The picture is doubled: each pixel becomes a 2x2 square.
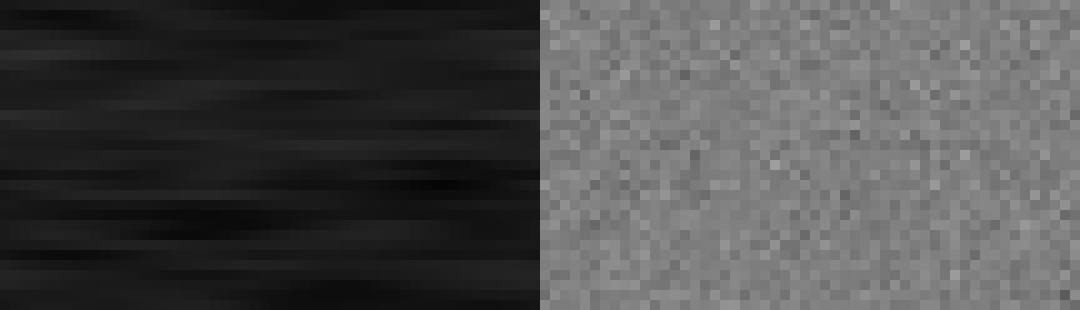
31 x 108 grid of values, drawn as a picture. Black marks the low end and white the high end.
It is made of 1 by 2 panels. Panel 1,1: very low, streaked across, faint in contrast. Panel 1,2: middling, fine-grained, faint in contrast.
